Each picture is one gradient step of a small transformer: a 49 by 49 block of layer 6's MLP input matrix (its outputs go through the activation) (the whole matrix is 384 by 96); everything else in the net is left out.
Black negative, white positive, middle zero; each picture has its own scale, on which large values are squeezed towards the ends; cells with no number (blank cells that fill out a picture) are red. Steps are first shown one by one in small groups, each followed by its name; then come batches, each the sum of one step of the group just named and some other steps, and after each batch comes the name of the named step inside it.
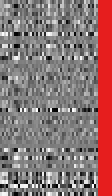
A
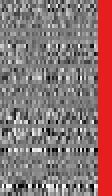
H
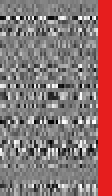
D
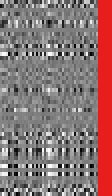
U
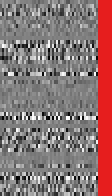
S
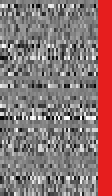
S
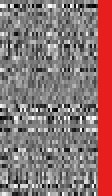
A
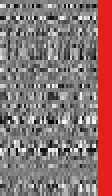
D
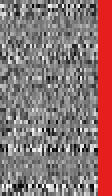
H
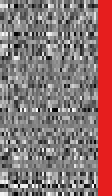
A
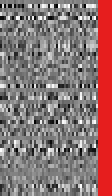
D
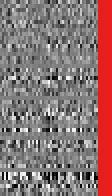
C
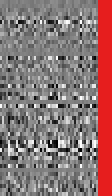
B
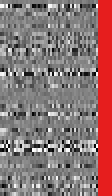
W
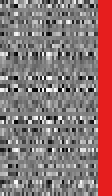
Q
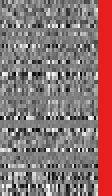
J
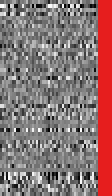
C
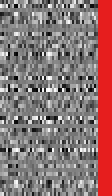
Q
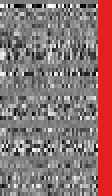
W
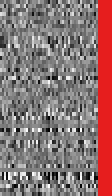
C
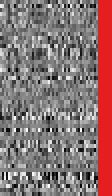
C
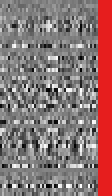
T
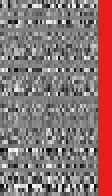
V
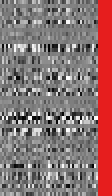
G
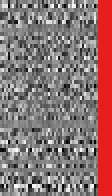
V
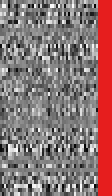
V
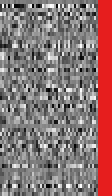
T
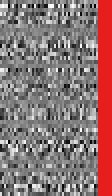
V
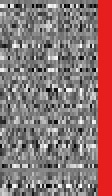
T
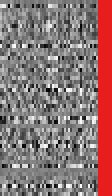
T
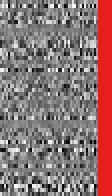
V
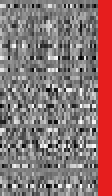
T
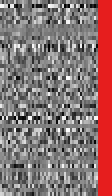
G
